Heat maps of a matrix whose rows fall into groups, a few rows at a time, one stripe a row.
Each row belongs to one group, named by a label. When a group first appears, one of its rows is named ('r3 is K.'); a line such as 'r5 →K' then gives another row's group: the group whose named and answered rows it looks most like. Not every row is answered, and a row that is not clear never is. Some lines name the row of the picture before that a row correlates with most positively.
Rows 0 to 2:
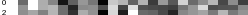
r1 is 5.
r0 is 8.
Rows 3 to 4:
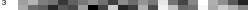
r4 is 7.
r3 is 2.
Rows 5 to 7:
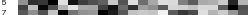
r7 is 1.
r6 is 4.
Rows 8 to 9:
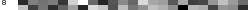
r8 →1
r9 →2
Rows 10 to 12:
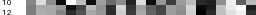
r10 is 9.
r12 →8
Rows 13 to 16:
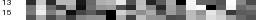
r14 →9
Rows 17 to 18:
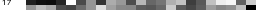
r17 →7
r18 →2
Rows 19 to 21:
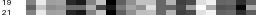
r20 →5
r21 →5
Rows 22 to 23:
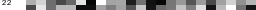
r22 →9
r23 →9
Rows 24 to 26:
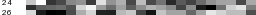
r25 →1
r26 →7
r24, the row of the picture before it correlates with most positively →22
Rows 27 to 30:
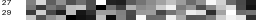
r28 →7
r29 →9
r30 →8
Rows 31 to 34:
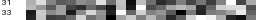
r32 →8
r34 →4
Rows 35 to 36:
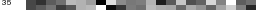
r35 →7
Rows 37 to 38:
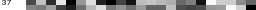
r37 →1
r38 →2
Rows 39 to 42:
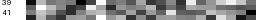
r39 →9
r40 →5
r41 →2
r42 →9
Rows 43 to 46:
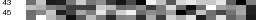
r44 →2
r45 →2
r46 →8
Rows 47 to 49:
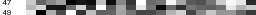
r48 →9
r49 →7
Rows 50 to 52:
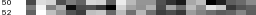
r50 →5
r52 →5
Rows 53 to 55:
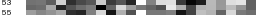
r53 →1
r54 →7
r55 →5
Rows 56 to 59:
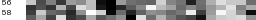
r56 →7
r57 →1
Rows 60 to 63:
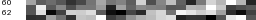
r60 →2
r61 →4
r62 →4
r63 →1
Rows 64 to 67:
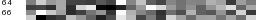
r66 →8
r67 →7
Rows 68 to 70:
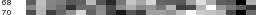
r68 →5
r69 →2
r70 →4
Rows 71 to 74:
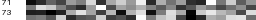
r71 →7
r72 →5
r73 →7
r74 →1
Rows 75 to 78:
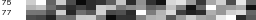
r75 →8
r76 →2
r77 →1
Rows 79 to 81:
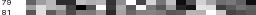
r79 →2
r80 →5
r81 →4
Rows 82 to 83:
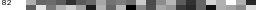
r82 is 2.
